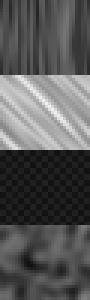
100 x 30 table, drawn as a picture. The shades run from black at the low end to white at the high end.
The table splits into 4 rows of 1 panel. Panel 1,1: low, streaked downward. Panel 2,1: high, slanting down to the right. Panel 3,1: very low, checkered, faint in contrast. Panel 4,1: low, blotchy.
